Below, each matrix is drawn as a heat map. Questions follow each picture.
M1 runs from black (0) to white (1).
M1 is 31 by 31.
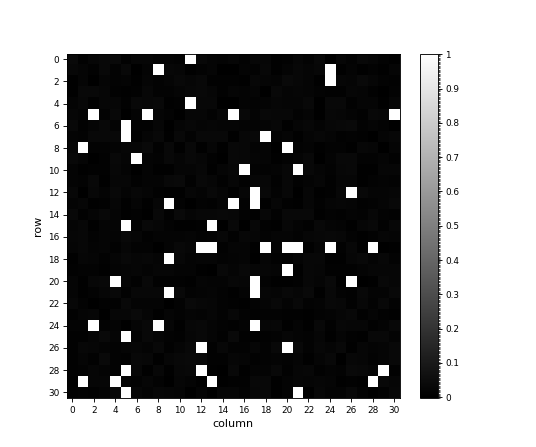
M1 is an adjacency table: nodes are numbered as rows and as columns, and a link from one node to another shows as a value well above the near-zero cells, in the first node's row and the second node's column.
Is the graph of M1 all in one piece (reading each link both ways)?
no
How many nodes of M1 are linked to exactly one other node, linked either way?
4
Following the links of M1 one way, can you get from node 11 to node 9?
no
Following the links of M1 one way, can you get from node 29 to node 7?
yes
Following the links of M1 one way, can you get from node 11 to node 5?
no
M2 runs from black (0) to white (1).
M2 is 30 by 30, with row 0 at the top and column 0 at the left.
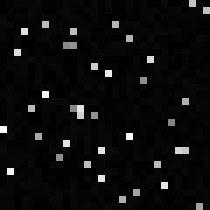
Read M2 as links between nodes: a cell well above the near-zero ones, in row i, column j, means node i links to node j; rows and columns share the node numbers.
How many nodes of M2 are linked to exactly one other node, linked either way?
3
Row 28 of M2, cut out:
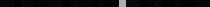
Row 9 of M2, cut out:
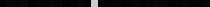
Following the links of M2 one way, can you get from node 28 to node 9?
no
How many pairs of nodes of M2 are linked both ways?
1
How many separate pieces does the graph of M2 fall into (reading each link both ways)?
5
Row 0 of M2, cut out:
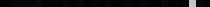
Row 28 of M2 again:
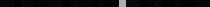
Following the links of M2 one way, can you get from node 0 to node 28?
no
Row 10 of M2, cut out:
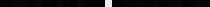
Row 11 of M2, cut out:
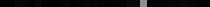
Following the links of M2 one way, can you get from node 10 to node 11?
yes
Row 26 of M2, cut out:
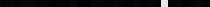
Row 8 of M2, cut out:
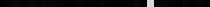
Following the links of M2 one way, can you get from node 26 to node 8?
yes
